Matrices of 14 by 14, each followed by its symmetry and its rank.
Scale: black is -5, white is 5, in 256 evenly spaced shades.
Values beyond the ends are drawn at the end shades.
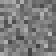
neither, full rank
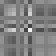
symmetric, rank one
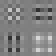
symmetric, rank one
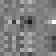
neither, rank two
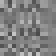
neither, rank two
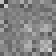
symmetric, rank three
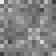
symmetric, rank three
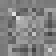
symmetric, rank three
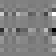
neither, rank one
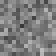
neither, full rank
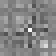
symmetric, rank three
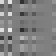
neither, rank one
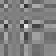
symmetric, rank one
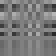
neither, rank one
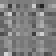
neither, rank two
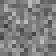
neither, full rank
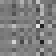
neither, rank two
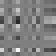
neither, rank one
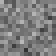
neither, full rank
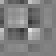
symmetric, rank one
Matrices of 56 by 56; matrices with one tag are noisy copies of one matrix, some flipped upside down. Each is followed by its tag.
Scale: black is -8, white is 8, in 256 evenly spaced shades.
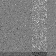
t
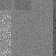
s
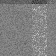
t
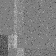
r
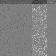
t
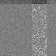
t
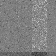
t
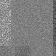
s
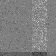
t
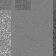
s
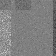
s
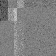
r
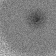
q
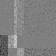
r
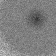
q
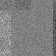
s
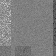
s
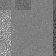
s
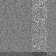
t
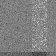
t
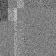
r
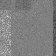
s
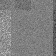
s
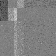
r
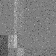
r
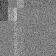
r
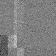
r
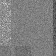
s
